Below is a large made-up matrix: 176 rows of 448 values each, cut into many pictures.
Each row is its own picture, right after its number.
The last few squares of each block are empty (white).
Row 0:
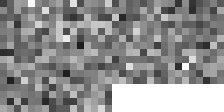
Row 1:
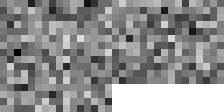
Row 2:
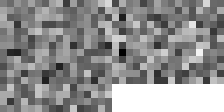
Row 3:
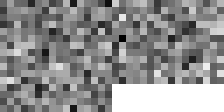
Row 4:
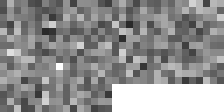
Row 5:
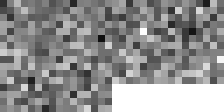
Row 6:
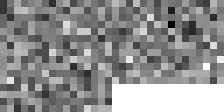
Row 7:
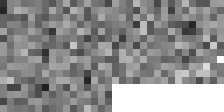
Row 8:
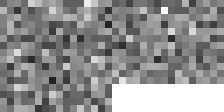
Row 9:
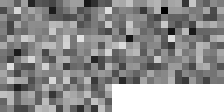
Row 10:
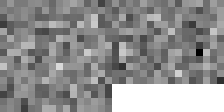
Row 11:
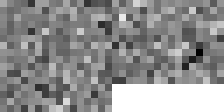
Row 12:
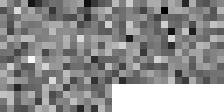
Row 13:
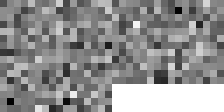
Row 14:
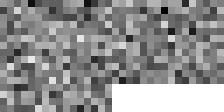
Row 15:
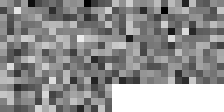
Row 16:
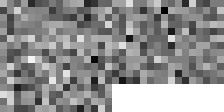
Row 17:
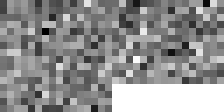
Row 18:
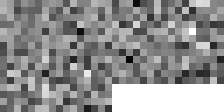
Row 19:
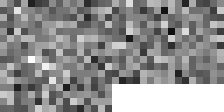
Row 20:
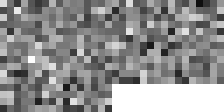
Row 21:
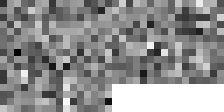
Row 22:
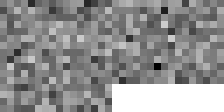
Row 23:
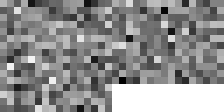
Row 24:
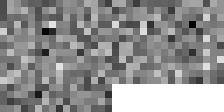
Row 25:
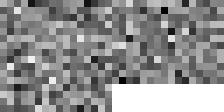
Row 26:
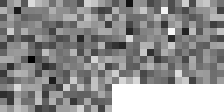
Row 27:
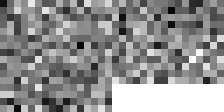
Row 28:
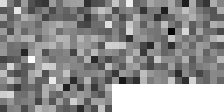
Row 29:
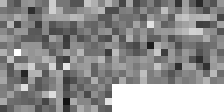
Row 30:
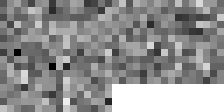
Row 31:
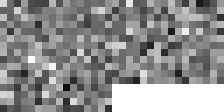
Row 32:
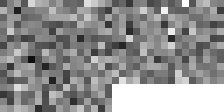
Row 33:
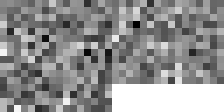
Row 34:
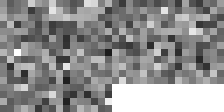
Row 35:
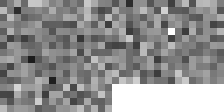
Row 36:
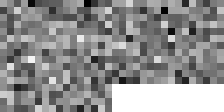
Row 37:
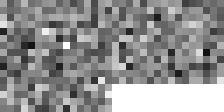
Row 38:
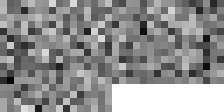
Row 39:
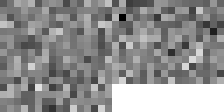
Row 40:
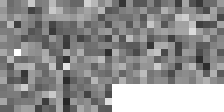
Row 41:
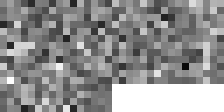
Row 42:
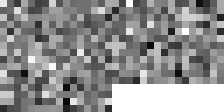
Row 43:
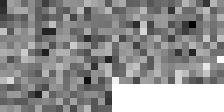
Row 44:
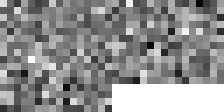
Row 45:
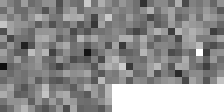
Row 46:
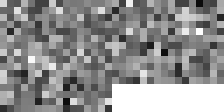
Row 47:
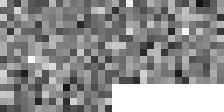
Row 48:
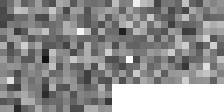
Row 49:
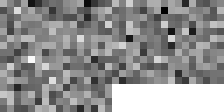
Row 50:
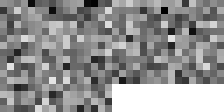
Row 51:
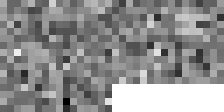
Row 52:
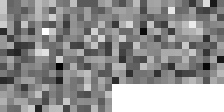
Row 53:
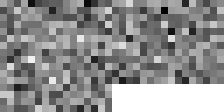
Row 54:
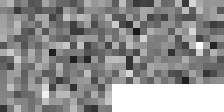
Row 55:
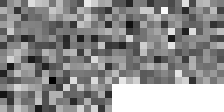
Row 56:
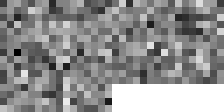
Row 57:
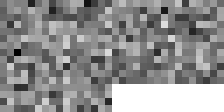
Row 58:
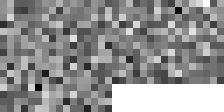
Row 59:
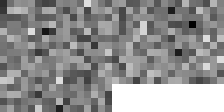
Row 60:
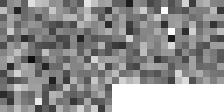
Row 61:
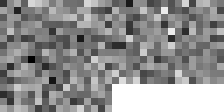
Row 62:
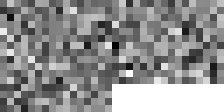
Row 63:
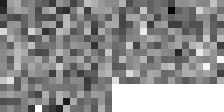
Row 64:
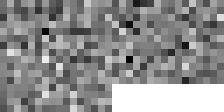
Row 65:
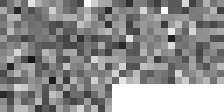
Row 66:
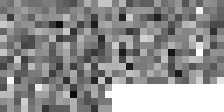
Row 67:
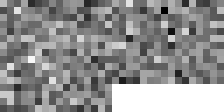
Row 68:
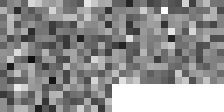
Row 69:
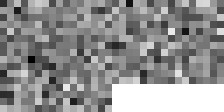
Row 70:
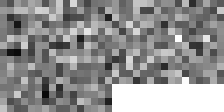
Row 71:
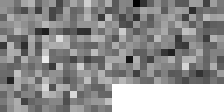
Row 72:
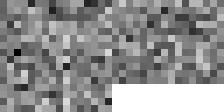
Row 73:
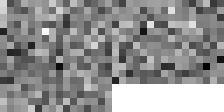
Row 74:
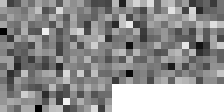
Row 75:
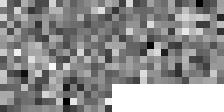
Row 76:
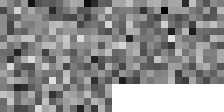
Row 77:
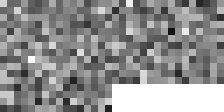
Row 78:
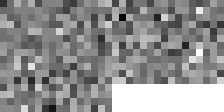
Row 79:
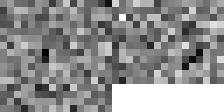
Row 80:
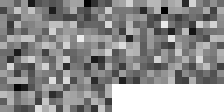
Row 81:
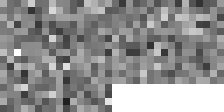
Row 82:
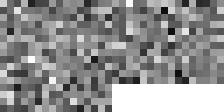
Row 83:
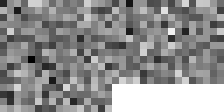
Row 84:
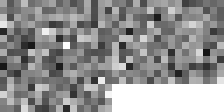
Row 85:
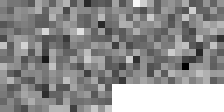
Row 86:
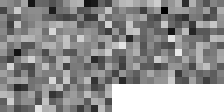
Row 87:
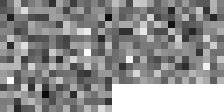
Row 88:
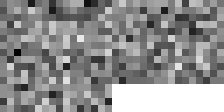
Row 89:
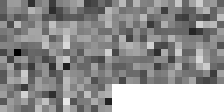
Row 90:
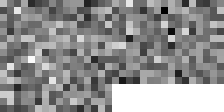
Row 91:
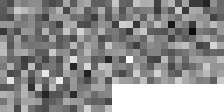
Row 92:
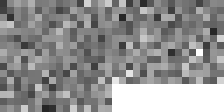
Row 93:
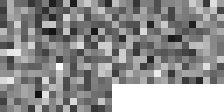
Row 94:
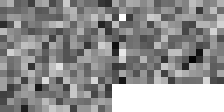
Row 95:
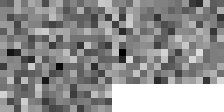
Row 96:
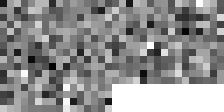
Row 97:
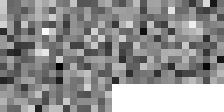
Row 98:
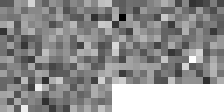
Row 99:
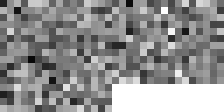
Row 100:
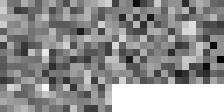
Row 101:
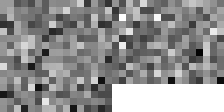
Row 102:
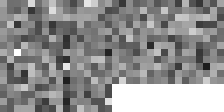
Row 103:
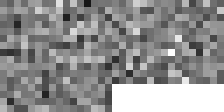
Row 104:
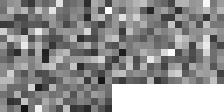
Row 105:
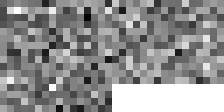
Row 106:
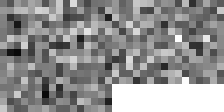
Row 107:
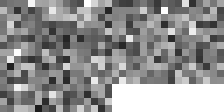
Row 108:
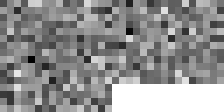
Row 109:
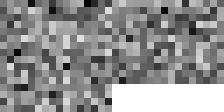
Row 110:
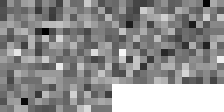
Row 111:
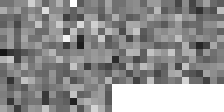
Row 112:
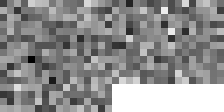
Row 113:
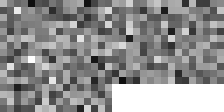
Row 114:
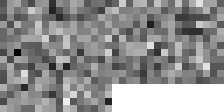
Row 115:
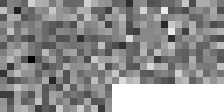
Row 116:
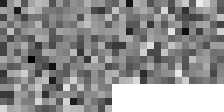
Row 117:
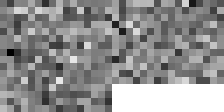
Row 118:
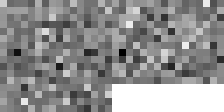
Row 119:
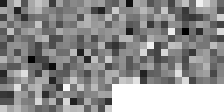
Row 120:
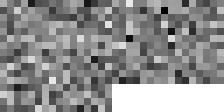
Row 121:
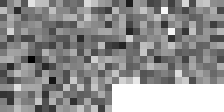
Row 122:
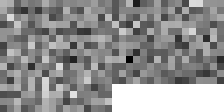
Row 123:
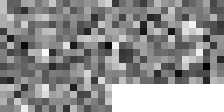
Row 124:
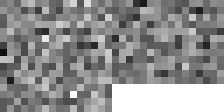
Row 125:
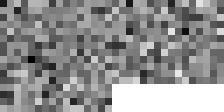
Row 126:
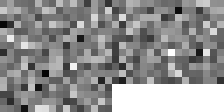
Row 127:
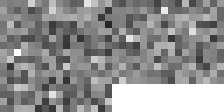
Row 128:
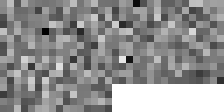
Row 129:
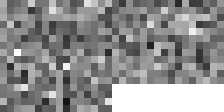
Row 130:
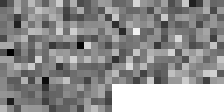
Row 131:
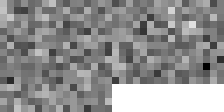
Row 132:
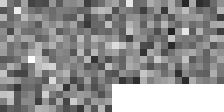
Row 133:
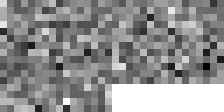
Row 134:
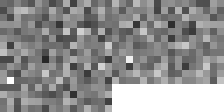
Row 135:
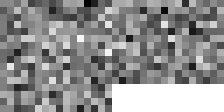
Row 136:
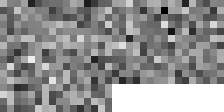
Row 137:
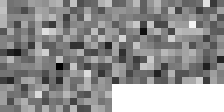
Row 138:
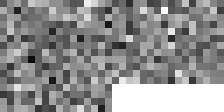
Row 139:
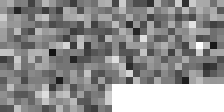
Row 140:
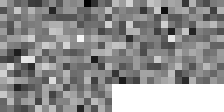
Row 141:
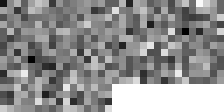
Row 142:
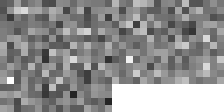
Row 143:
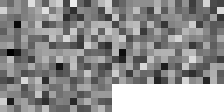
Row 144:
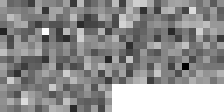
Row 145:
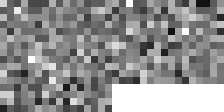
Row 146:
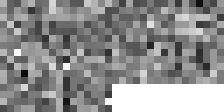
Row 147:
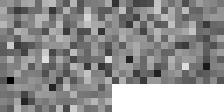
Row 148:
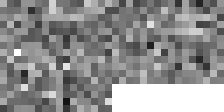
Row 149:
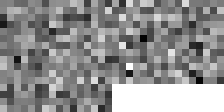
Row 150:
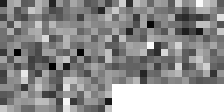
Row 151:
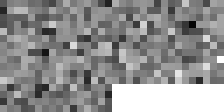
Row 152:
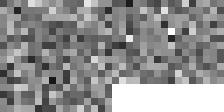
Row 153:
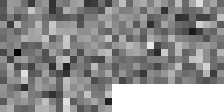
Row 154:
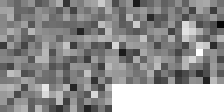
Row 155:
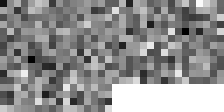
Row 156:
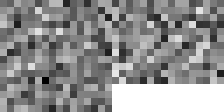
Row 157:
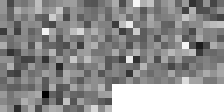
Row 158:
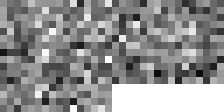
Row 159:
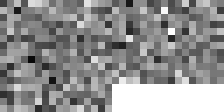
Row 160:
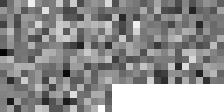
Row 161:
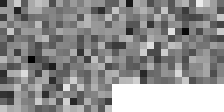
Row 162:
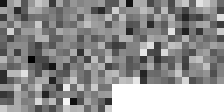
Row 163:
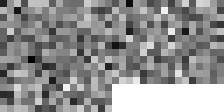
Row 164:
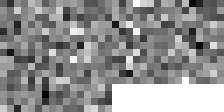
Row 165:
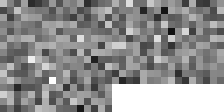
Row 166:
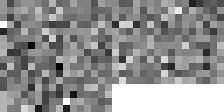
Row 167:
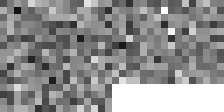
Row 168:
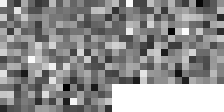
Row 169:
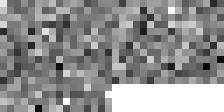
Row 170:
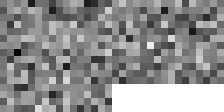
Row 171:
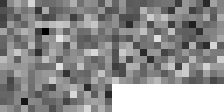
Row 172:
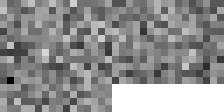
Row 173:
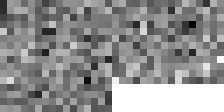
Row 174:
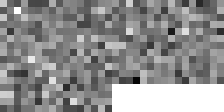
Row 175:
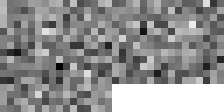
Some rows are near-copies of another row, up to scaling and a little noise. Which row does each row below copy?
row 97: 52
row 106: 70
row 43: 173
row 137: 175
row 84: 37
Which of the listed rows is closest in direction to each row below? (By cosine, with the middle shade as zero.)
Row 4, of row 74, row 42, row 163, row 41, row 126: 41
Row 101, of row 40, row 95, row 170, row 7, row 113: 7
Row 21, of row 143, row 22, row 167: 22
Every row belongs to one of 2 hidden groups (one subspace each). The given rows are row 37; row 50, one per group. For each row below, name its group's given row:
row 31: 50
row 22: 50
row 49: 50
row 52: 37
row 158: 37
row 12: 50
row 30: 50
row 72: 50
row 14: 50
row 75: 50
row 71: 37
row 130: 37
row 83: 50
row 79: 37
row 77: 50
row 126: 37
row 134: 37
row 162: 50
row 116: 50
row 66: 37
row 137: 37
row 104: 37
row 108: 50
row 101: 37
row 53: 50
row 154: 37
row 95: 37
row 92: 37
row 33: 37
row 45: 37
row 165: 50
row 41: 37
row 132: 50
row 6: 37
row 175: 37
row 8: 50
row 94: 37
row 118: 37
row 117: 37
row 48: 37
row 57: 50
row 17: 37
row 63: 37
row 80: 50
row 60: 50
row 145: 50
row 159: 50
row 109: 50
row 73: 37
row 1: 50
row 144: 37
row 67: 50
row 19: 50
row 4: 37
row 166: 37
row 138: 50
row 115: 50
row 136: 50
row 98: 37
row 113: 50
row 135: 50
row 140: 50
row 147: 37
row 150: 50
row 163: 50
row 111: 37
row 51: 50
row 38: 37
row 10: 37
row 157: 37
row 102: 50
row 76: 50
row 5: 37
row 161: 50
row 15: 50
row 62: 37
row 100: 37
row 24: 37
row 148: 50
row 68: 50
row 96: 50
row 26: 50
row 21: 50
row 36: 50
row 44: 50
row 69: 50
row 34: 50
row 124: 37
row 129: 50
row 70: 37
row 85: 37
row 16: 50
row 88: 50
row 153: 50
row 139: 37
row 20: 50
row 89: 50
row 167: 50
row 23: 50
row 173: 37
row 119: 50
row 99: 50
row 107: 50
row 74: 37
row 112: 50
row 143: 37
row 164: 37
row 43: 37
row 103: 37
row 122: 37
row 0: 37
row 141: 50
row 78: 37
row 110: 37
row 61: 50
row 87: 37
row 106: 37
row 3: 37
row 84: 37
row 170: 50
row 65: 50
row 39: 37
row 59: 37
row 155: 50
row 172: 37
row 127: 50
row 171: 37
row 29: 50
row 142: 37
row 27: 37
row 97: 37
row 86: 50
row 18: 37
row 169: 37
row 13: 37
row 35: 50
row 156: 37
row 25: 50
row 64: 37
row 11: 37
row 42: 50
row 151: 37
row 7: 37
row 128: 37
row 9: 50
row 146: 50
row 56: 50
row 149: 37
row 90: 50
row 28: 50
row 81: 50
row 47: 50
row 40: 50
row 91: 37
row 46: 50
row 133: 37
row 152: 50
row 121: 50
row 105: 37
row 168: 50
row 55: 50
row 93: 37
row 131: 37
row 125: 50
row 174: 50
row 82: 50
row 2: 37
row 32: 50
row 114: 50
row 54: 37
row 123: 37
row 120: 50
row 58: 37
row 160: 37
